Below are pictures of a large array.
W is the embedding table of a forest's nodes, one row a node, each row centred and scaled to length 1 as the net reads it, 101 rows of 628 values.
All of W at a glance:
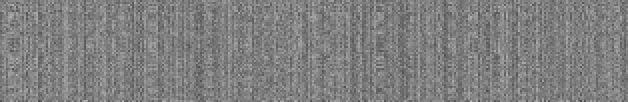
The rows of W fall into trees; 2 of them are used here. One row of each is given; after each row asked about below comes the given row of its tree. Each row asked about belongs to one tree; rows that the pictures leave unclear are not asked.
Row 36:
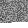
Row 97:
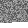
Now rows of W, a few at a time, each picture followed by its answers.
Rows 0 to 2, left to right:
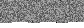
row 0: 36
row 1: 97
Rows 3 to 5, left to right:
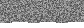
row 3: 97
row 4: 36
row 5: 36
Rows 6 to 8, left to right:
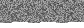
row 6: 97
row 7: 97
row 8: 97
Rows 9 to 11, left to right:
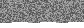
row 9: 36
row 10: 97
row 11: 97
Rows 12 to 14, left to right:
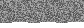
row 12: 36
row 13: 36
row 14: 36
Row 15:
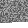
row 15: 36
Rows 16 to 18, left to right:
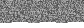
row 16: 36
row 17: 36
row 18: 36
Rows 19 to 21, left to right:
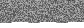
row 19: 36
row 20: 36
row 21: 97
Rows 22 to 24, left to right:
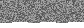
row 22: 36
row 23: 97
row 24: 97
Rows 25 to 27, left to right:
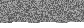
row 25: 97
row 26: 36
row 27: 97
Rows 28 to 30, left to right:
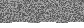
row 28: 36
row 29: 97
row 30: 36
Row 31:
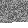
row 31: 97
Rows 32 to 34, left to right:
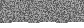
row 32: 36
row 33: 36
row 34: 36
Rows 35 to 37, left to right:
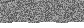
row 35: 97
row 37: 97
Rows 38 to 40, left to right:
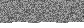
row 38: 97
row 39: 97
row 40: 97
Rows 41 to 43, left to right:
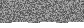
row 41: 36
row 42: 97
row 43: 97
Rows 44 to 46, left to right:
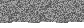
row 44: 97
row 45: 97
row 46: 97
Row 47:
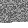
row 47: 97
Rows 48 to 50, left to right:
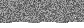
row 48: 36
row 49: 97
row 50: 97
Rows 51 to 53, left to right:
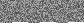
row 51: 97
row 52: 36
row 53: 97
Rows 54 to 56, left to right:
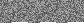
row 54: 36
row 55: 97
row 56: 36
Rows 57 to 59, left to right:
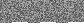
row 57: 36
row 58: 36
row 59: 36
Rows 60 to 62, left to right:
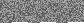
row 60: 36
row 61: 97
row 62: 36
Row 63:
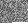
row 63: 36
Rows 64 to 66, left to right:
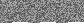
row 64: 97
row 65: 97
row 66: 36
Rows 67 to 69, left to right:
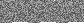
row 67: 36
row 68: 97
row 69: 97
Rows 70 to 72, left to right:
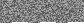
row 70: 36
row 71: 97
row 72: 36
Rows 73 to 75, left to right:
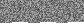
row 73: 36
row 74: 36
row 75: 36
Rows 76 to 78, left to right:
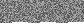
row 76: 36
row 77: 97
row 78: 97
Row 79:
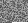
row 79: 36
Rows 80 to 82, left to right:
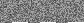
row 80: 97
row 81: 36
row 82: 36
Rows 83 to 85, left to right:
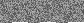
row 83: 97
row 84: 36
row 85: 97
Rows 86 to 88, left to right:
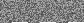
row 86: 36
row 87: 36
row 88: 97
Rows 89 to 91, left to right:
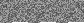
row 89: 97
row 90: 97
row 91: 97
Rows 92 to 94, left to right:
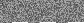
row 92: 97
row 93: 36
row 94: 36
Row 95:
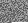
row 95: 36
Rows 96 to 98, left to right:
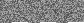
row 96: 36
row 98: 97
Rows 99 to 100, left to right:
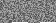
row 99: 36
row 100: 36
